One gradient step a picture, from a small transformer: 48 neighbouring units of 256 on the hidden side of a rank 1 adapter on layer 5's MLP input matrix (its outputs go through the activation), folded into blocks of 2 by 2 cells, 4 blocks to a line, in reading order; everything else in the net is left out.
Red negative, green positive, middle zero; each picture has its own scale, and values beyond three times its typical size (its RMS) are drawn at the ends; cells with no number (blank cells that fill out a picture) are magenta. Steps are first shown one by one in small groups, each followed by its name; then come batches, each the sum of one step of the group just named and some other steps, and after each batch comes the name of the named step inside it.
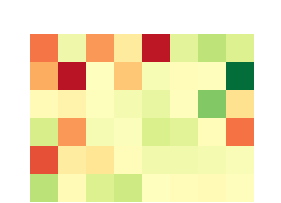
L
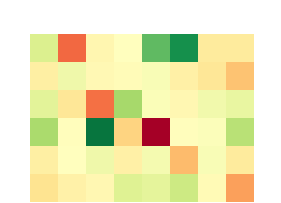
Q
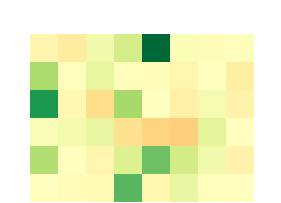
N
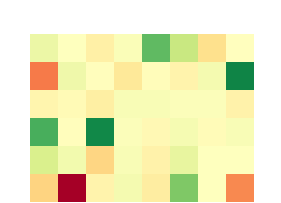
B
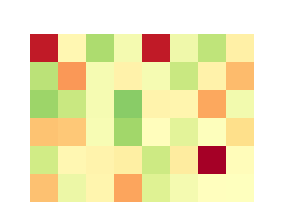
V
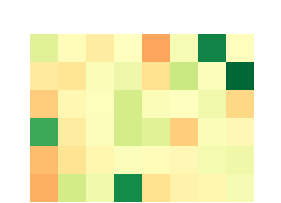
L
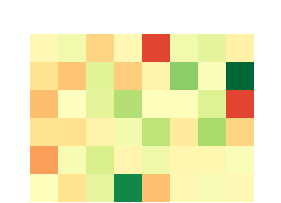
L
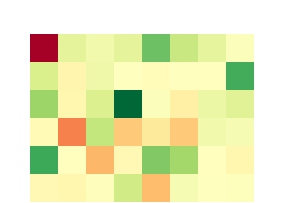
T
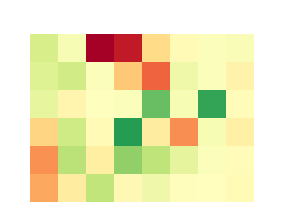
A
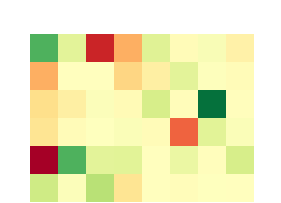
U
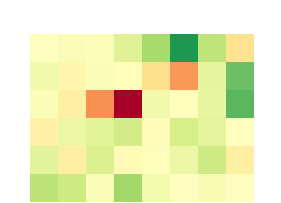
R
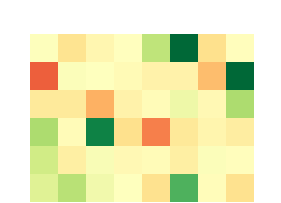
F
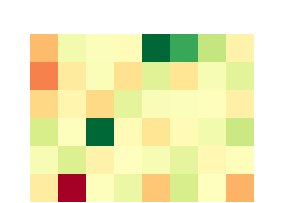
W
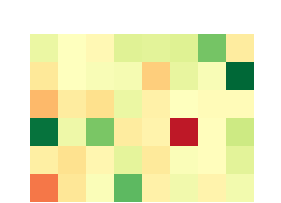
W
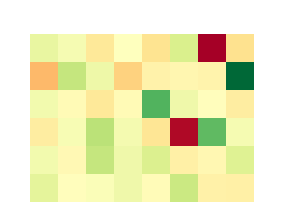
F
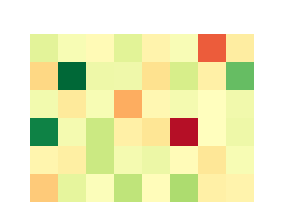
F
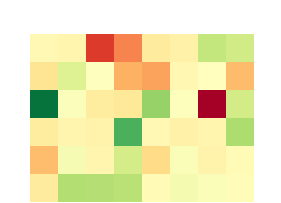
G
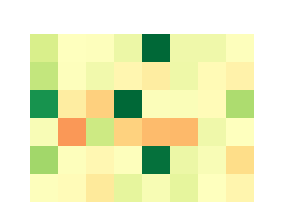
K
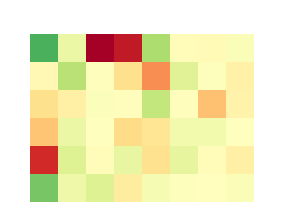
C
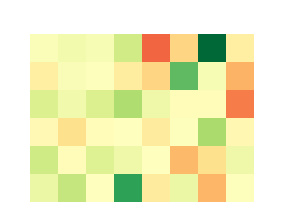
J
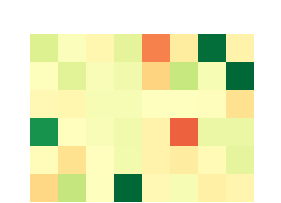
J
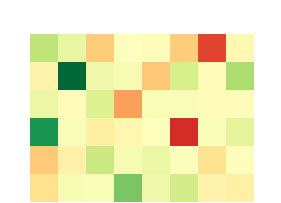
C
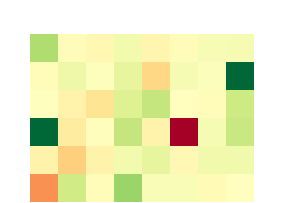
K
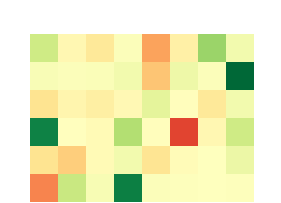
G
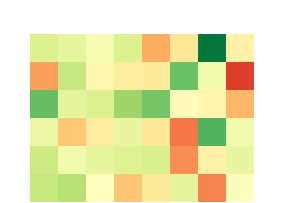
J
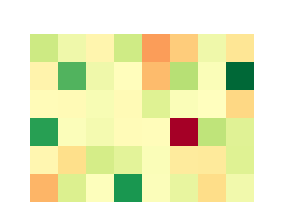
J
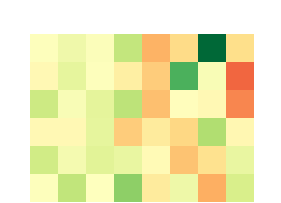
J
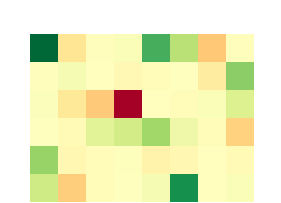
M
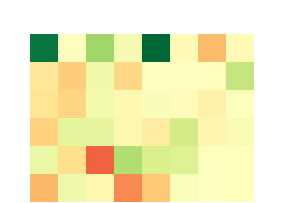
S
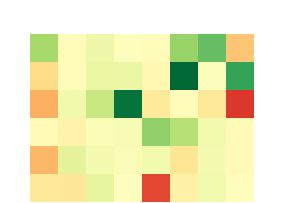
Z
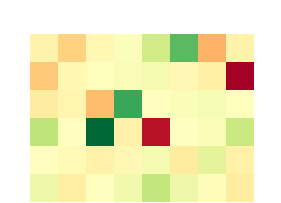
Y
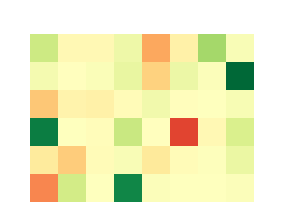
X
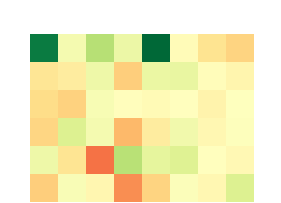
S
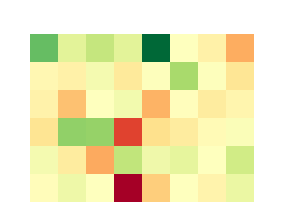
S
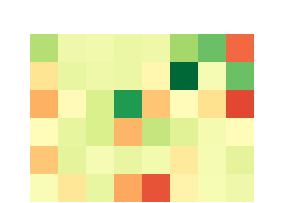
Z
